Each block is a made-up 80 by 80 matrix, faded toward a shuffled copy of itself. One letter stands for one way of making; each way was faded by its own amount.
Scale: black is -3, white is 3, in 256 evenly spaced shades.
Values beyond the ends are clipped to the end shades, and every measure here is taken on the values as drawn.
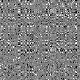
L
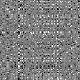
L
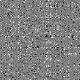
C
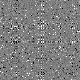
C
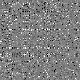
C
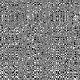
L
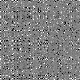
C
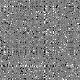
C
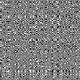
L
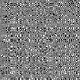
L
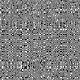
L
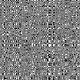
L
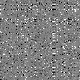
C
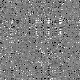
C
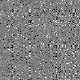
C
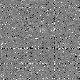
C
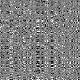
L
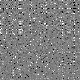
C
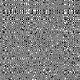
L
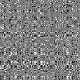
L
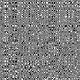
L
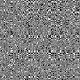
L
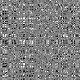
L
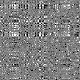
L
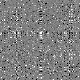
C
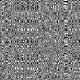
L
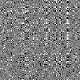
L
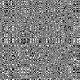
L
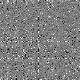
C
